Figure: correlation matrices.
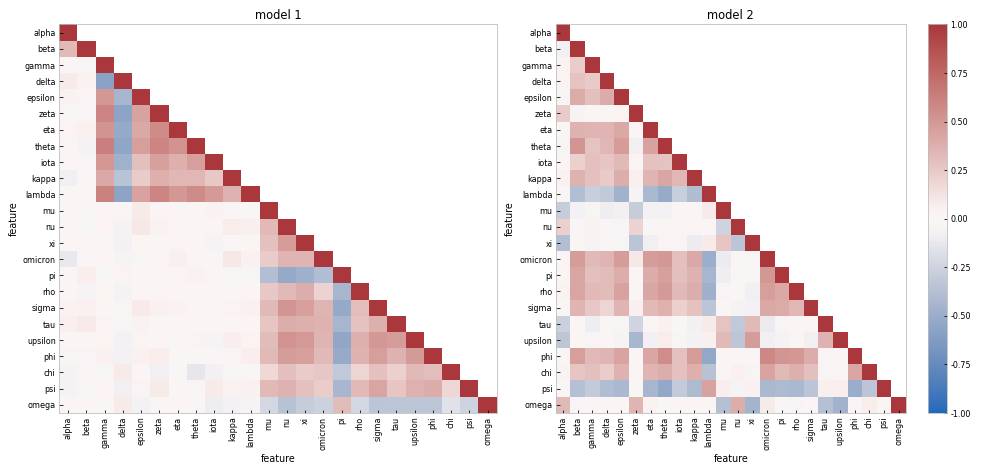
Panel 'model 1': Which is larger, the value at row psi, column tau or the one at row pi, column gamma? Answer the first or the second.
the first
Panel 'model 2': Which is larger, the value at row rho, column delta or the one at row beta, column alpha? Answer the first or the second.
the first
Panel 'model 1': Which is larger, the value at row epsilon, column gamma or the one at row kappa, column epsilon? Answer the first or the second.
the first
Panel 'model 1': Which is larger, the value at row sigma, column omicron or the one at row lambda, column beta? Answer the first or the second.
the first
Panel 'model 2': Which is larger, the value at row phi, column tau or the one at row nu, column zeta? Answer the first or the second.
the second
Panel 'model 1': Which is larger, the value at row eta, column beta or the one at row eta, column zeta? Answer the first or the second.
the second
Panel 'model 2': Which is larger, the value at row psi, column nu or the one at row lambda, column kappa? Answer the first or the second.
the first
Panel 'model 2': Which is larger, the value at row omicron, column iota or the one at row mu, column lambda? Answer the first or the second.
the first
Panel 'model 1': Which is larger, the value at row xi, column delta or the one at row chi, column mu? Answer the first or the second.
the second
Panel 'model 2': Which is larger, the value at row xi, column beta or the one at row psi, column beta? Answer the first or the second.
the first
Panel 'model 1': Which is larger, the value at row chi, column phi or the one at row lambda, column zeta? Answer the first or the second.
the second
